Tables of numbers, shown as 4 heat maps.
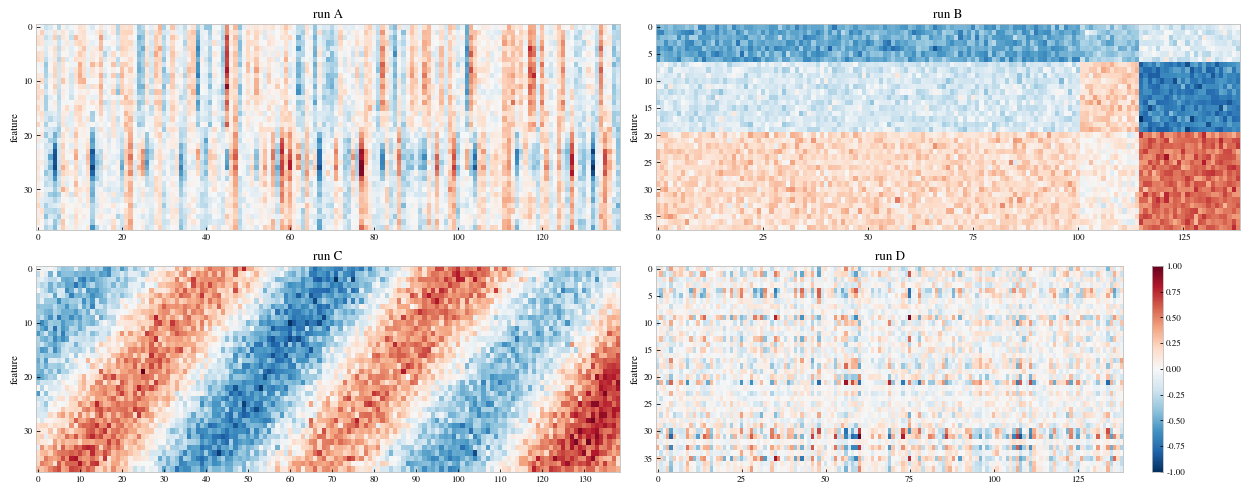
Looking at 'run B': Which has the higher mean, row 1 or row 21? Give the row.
21
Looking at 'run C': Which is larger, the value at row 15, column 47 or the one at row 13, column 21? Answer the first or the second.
the second
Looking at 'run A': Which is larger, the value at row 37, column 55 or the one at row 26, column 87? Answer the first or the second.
the first
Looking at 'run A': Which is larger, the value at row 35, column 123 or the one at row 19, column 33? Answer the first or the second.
the second
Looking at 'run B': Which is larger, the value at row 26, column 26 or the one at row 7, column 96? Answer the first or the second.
the first
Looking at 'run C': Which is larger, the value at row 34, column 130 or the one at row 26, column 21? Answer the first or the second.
the first
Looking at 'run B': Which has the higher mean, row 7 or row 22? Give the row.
22
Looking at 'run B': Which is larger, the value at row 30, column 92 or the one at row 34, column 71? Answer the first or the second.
the first
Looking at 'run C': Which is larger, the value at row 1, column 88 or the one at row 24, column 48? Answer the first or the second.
the first
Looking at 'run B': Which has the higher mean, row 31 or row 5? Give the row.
31
